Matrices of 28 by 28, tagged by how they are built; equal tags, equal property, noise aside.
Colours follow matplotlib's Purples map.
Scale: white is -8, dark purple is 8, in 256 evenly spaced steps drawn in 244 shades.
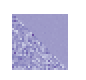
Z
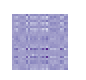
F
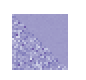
Z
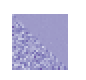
Z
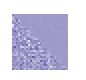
Z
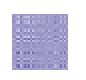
F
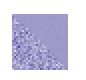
Z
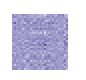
F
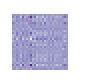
F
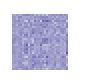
F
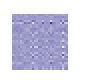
F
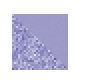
Z
